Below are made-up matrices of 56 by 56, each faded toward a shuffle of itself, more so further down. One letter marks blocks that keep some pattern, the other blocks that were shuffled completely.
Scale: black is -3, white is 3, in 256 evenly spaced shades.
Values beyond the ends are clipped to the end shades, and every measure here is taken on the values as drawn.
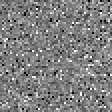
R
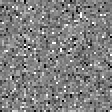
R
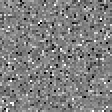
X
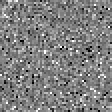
X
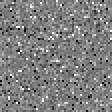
X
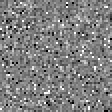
R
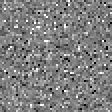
R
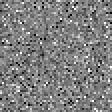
X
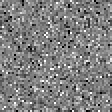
R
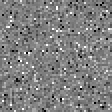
X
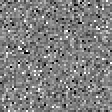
R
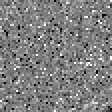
X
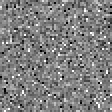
X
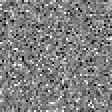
X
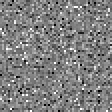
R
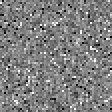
X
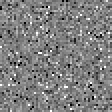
R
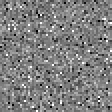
X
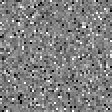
R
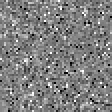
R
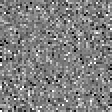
X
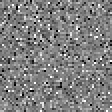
X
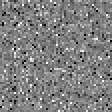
R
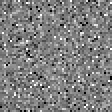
R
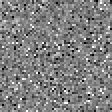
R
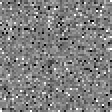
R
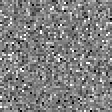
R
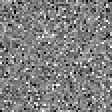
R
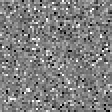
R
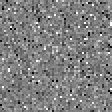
X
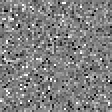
X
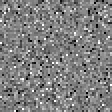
X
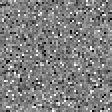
X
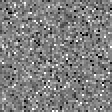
X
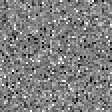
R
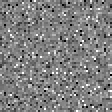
X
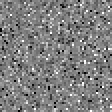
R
